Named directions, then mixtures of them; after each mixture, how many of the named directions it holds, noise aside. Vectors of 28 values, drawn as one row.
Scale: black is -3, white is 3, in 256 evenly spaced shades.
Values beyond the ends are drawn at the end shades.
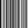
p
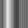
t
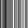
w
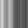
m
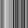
two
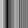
two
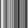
three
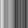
one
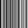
two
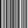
one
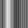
one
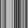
three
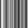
three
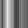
one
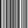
one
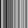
three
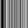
three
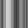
one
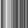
three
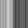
two
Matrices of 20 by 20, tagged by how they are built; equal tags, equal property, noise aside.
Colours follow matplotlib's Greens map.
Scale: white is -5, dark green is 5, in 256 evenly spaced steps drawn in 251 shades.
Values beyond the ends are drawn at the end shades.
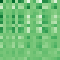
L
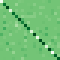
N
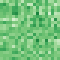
L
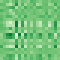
L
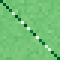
N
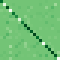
N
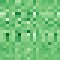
L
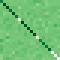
N
